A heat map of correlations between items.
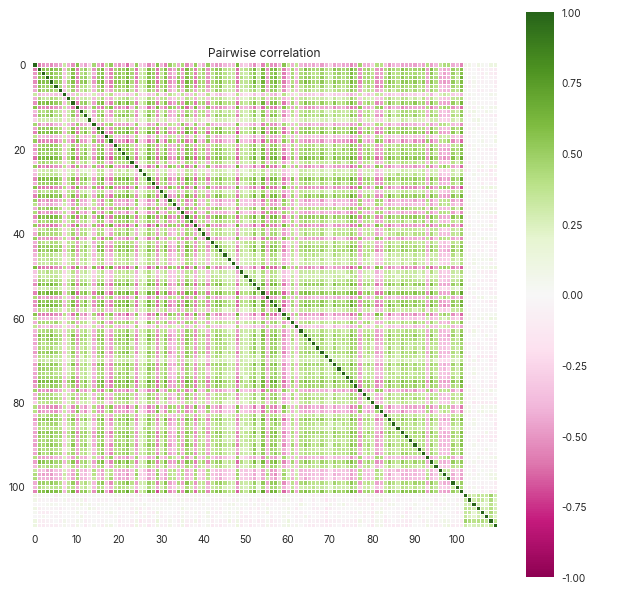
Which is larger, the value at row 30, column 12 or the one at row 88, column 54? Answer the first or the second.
the second
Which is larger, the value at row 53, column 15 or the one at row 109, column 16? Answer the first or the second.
the first
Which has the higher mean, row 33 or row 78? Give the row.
78
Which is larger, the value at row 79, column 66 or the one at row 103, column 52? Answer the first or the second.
the first
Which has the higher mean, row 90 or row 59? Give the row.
90
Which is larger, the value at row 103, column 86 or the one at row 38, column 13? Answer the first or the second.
the first
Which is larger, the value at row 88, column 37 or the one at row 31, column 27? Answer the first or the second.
the second
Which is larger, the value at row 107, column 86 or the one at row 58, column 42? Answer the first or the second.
the second
